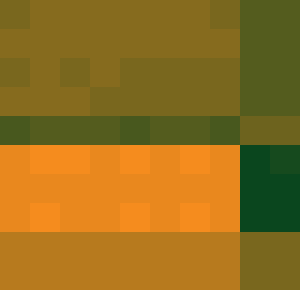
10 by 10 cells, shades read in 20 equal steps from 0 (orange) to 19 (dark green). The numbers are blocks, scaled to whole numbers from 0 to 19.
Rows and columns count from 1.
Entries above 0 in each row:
10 10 10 10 10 6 10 7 10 10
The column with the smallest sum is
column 2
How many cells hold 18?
1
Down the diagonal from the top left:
10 9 10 10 14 1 1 1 10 10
